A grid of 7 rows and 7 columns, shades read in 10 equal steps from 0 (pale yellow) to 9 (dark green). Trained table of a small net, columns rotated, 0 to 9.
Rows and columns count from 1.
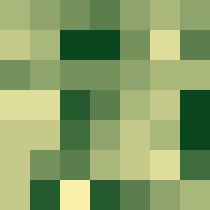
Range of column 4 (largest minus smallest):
6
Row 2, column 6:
1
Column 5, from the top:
4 5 4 3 2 2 6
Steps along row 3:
down up same down down same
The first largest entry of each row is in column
4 3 1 7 7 7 2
